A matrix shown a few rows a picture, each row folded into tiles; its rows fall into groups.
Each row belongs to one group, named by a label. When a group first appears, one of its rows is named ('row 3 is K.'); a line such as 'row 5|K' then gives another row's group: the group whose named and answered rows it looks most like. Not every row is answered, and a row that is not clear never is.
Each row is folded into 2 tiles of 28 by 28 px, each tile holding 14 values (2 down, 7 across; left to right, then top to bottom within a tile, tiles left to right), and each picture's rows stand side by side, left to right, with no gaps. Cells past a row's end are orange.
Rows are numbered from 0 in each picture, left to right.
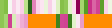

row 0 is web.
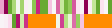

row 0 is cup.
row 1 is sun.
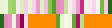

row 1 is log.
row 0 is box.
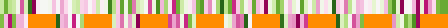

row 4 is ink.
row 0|web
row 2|cup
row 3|cup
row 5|box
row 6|log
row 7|ink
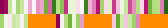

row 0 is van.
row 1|ink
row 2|sun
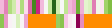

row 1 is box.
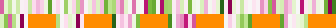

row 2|log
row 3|box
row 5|log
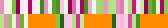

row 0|sun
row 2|log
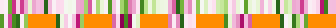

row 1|log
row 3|cup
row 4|box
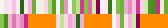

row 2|sun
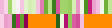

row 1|web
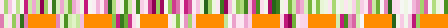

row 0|ink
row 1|sun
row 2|van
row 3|sun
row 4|box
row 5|cup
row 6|sun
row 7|log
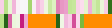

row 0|web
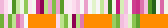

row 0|van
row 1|sun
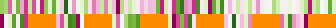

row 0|ink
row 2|van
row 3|cup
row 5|sun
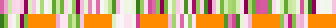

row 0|log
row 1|ink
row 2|van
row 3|ink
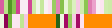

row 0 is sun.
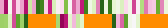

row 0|log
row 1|cup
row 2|web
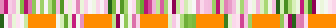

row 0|box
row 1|sun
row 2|van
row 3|van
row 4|log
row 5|web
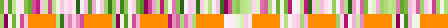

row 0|van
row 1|box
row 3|cup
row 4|van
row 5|ink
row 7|cup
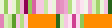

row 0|ink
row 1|log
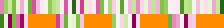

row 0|web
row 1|ink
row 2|box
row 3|box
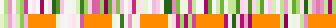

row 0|ink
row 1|van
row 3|cup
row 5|van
